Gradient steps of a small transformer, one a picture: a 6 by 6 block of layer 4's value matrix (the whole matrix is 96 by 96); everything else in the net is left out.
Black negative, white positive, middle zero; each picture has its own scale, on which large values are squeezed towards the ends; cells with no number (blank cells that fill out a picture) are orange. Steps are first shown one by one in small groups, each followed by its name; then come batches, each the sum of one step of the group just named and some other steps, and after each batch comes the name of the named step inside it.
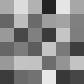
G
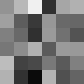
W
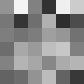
G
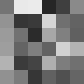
W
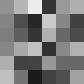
W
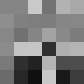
W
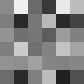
G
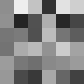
W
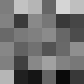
W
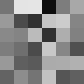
G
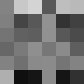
W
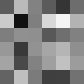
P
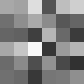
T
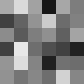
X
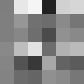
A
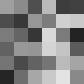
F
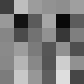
X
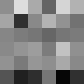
P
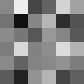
F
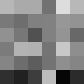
F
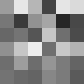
T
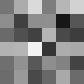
T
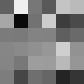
P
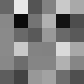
F
